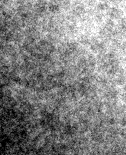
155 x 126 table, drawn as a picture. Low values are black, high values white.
Histogram: bell-shaped. Ninth with the highest average: top right. Slope: up to the top right. Mirror symmetry: none.
